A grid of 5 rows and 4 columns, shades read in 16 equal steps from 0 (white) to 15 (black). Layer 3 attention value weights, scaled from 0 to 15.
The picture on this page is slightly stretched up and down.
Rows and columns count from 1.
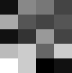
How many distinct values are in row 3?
4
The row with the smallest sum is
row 4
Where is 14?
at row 1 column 1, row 3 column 1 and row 5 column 4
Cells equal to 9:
1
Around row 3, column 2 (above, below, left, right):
10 3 14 6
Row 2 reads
5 10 11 10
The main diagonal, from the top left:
14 10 6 3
